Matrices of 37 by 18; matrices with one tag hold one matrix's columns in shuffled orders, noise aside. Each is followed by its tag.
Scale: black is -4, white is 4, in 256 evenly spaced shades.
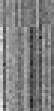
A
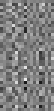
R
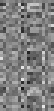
R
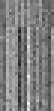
A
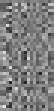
R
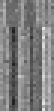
A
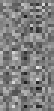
R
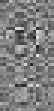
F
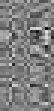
F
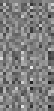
R
